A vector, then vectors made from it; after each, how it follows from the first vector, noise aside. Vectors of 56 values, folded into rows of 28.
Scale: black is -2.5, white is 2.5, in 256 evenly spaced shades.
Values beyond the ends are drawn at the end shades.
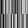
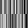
reversed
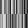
reversed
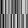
copied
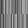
shrunk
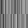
shrunk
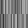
shrunk
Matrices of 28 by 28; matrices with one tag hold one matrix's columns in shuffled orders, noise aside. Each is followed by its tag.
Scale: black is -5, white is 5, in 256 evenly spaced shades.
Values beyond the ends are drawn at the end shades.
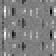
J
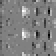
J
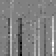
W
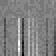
W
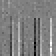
W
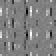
J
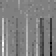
W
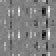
J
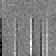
W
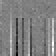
W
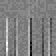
W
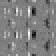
J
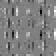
J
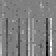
W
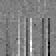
W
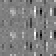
J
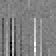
W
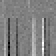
W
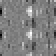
J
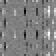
J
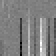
W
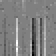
W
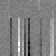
W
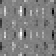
J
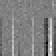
W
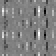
J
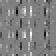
J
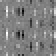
J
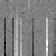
W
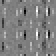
J
